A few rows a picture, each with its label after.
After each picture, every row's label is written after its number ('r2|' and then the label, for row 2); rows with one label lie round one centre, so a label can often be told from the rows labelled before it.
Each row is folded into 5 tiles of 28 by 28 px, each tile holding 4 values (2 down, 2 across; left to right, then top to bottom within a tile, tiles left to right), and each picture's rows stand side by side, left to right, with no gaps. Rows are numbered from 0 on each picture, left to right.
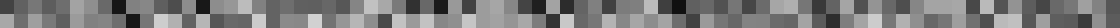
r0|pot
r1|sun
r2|sun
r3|pot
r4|pot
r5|pot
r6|sun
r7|sun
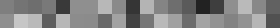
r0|sun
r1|sun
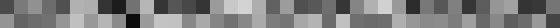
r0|pot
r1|sun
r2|sun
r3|pot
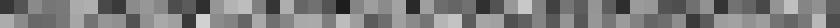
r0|pot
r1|sun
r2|sun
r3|sun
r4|pot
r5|sun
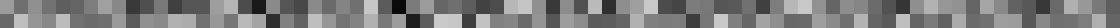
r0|sun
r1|pot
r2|pot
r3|sun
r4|pot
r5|sun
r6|sun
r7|sun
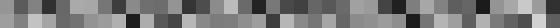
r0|pot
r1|pot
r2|pot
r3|sun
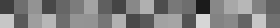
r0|pot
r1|sun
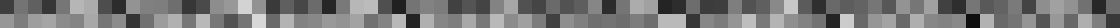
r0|pot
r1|sun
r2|pot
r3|pot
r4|pot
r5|pot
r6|pot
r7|pot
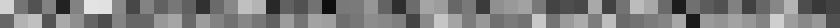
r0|sun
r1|sun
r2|pot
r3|sun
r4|pot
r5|pot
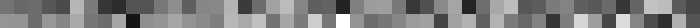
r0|pot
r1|pot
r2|sun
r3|pot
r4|sun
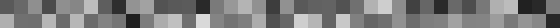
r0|pot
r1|sun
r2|sun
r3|pot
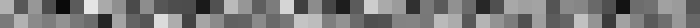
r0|sun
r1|sun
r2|sun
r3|sun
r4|sun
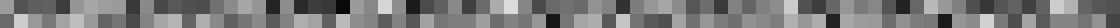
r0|sun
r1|sun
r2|sun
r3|pot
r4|sun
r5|pot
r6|sun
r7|pot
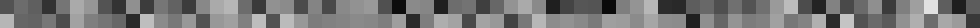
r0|pot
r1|pot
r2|pot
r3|sun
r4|pot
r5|pot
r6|pot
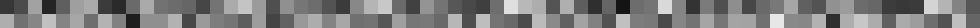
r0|pot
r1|sun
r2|sun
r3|sun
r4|sun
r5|pot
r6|sun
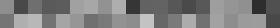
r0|sun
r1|pot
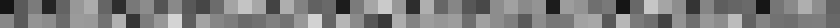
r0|pot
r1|sun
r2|sun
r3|sun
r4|sun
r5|sun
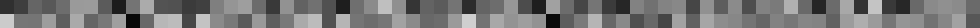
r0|pot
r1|sun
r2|sun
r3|pot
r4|sun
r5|pot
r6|sun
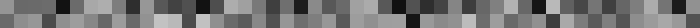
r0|sun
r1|sun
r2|pot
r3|pot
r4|pot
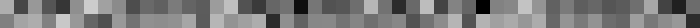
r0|sun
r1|pot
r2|pot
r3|sun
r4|pot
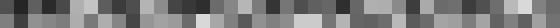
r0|pot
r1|sun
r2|sun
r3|sun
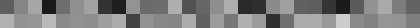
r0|pot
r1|pot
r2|sun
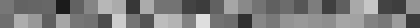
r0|sun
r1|sun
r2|pot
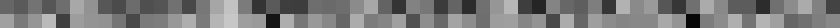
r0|pot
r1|pot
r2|pot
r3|pot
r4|pot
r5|sun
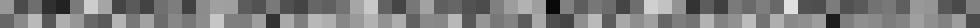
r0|sun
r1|pot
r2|pot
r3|sun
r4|sun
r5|pot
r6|pot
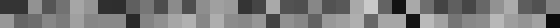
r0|pot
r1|pot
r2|pot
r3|pot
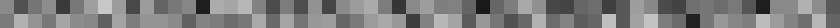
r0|sun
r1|sun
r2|pot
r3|sun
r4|pot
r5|sun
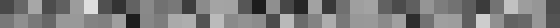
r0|pot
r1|pot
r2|pot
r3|sun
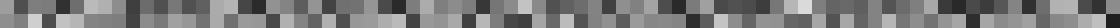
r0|sun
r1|pot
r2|pot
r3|sun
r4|pot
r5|sun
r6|pot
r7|pot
